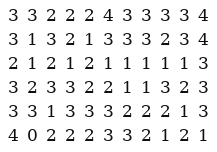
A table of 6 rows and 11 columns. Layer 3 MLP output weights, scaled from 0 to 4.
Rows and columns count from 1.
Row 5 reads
3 3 1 3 3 3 2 2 2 1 3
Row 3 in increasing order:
1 1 1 1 1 1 1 2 2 2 3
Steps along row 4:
down up same down same down same up down up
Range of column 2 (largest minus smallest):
3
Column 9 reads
3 2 1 3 2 1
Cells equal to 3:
26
